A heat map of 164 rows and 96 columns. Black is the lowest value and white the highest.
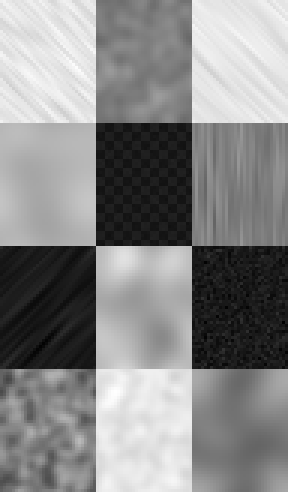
It is made of 4 by 3 panels. Panel 1,1: very high, slanting down to the right, faint in contrast. Panel 1,2: middling, blotchy, faint in contrast. Panel 1,3: very high, slanting down to the right, faint in contrast. Panel 2,1: high, smooth, faint in contrast. Panel 2,2: very low, checkered, faint in contrast. Panel 2,3: middling, streaked downward, faint in contrast. Panel 3,1: very low, slanting up to the right, faint in contrast. Panel 3,2: high, smooth. Panel 3,3: very low, fine-grained, faint in contrast. Panel 4,1: middling, blotchy. Panel 4,2: very high, blotchy, faint in contrast. Panel 4,3: middling, smooth.
